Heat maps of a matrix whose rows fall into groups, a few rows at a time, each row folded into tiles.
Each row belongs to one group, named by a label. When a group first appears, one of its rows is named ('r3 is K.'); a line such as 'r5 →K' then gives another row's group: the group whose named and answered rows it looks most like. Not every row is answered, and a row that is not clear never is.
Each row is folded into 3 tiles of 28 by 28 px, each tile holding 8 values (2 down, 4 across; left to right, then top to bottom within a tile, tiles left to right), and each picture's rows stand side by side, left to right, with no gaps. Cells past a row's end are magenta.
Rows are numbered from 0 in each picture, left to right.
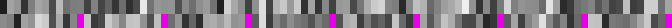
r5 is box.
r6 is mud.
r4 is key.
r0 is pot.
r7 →pot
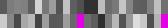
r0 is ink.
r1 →pot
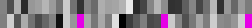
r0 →ink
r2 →pot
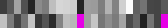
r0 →ink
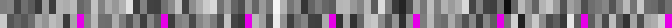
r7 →ink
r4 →mud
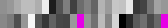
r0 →box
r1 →box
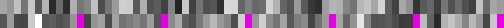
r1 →key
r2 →pot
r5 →pot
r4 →box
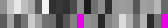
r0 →mud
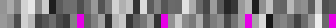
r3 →ink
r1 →key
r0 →box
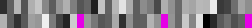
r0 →pot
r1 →ink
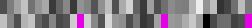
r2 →box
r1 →box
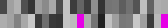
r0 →ink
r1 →pot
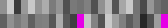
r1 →box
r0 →key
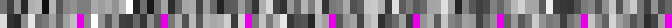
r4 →key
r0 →ink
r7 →box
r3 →ink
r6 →mud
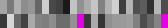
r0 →mud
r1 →mud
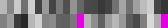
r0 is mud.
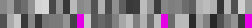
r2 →key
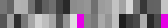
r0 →mud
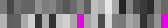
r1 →mud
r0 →ink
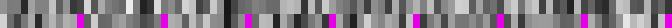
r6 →mud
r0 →ink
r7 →pot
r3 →key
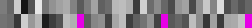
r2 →ink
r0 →ink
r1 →key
